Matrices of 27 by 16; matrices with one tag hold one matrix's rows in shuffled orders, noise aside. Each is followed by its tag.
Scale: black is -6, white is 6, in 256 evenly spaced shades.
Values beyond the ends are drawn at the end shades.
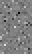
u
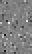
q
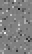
u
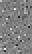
u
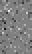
q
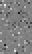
u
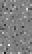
q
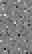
u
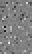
q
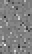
u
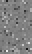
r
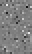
r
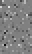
q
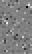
r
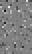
q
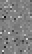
q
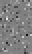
r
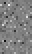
q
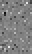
q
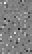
u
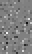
r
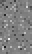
q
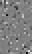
r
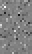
u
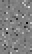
r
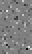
r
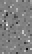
r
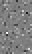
r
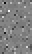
q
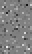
r
